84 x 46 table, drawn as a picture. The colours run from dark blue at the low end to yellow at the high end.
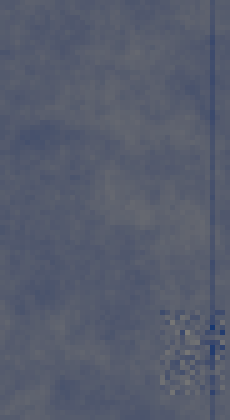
On average the colour sits 30% of the way up the scale. Column 43 stands out from the rest. The bottom right is the roughest part. A few values lie far out on both sides of the bulk. No overall slope runs across the table. An odd patch, rougher than its surroundings, sits in the bottom right.
